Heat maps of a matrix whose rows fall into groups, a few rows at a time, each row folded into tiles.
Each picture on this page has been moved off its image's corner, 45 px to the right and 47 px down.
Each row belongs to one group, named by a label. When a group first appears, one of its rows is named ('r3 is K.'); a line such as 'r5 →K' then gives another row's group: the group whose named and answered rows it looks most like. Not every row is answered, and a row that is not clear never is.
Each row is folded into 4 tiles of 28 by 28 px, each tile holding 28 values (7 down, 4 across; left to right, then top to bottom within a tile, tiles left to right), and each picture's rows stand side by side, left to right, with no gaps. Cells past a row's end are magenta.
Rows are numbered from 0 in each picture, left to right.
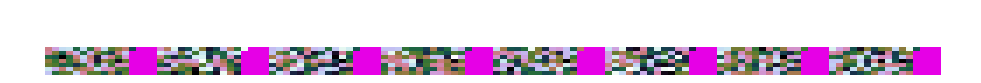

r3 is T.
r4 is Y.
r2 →T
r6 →T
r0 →Y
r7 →T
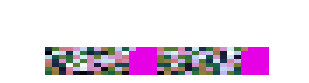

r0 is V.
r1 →Y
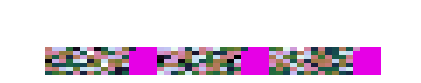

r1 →Y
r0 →Y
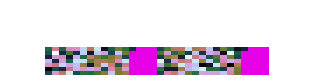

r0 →V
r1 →V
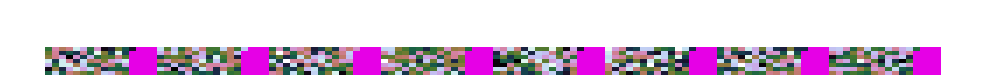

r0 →V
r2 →V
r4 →Y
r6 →V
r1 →Y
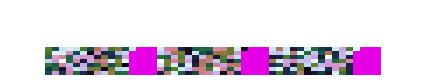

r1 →T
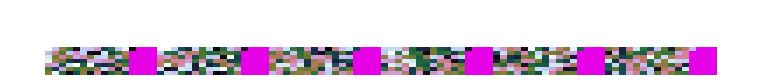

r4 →Y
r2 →T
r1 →T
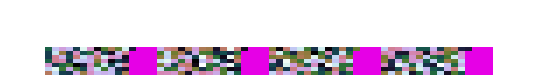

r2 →V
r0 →Y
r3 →V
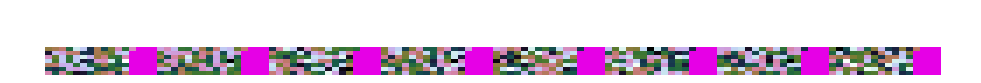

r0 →V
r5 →T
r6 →Y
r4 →Y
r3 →Y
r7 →V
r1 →Y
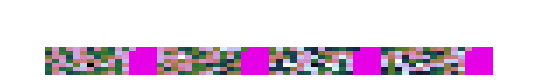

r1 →T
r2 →V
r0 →V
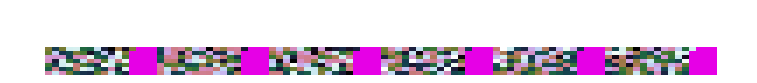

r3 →Y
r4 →T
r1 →Y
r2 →V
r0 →V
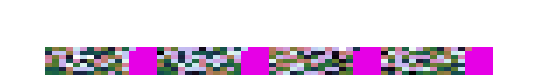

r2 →T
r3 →V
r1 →V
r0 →V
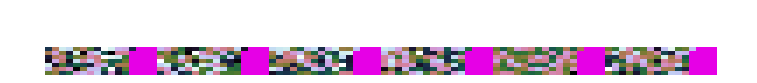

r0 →Y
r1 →T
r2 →Y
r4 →V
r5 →Y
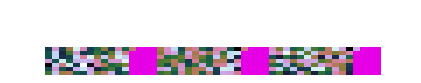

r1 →Y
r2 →Y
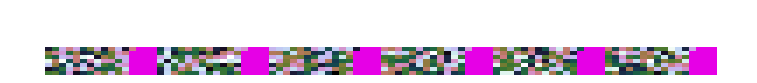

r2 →T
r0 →V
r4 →T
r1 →V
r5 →Y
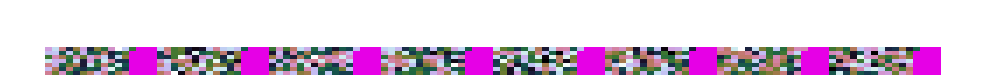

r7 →V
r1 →T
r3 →T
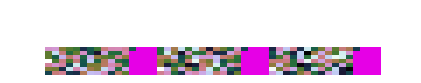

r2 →Y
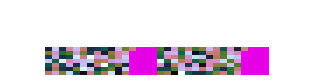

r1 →V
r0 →V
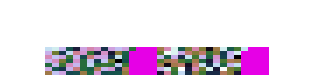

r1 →Y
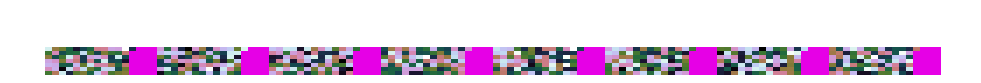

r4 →T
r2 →Y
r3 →V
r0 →T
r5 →T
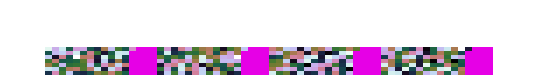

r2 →Y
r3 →T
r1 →V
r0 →Y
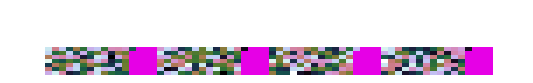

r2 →V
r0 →T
